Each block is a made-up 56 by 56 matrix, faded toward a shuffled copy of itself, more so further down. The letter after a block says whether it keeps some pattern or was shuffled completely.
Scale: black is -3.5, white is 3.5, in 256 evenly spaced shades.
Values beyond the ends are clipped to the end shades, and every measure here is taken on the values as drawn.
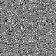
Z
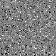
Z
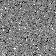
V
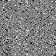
Z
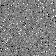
V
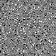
Z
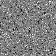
V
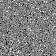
V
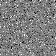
V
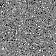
V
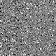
Z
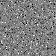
V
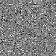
Z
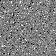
V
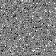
Z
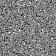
V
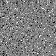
Z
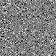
Z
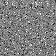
V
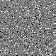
Z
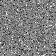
V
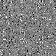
Z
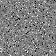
V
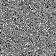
V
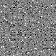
Z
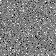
V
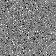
V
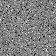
V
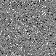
V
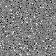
Z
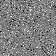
V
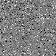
Z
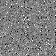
Z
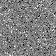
V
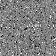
Z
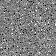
V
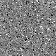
Z
